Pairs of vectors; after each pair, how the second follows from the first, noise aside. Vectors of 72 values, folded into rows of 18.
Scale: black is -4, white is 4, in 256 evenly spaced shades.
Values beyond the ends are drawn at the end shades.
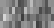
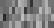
negated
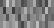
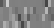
partly zeroed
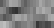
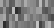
sign-scrambled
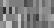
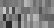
negated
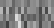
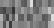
shuffled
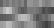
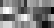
scaled up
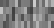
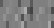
partly zeroed
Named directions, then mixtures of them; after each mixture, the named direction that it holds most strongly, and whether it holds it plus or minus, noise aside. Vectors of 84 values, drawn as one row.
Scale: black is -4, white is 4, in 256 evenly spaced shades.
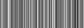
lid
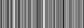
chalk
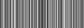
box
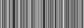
chalk, minus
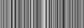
box, minus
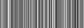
lid, plus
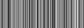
lid, minus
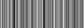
chalk, minus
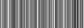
lid, plus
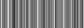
chalk, minus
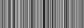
chalk, minus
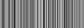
box, minus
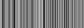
chalk, minus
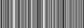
chalk, plus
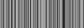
box, minus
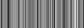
lid, minus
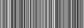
lid, plus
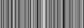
chalk, plus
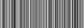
box, minus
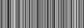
lid, minus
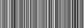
lid, plus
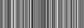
box, plus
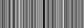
chalk, minus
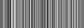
box, plus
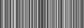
box, plus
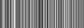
box, plus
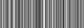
chalk, plus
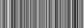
lid, plus
